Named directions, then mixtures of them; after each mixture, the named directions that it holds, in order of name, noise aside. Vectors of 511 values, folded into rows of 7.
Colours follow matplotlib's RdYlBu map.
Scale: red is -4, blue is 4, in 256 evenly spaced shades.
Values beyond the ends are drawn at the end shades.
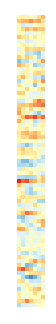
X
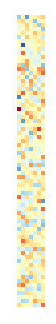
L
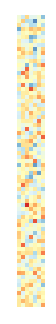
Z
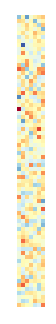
L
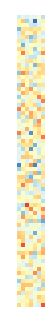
L, Z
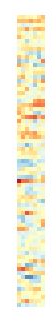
X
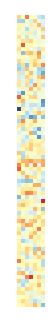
L, X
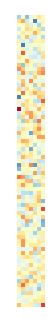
L, Z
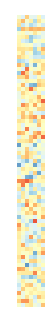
X, Z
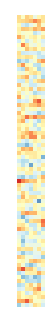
L, X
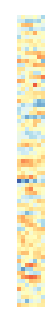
X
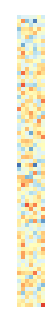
L, Z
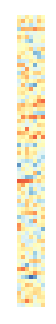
X, Z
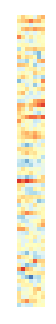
X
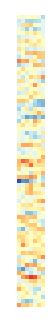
X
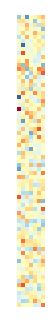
L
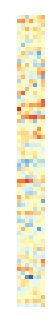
L, X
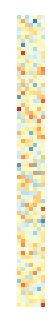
L, Z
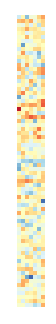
L, X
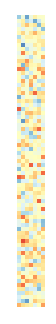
L, X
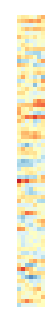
X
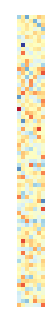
L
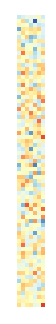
L, Z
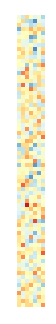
Z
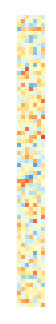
X, Z
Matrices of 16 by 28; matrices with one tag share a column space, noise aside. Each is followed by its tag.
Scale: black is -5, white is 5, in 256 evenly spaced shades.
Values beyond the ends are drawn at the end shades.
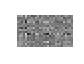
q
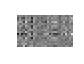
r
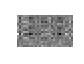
r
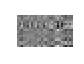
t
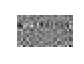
t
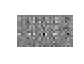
r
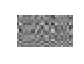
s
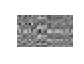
s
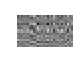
s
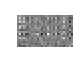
r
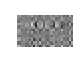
t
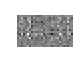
r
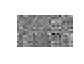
q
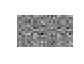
q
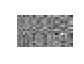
q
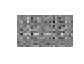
r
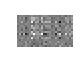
r
